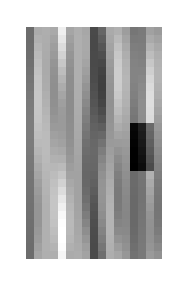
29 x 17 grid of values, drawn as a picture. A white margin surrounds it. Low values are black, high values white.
Ninth with the highest average: bottom left. Ninth with the lowest average: middle right. Average level on the scale: 60%. Odd patch: lower, in the middle right. Grain: streaks running down.
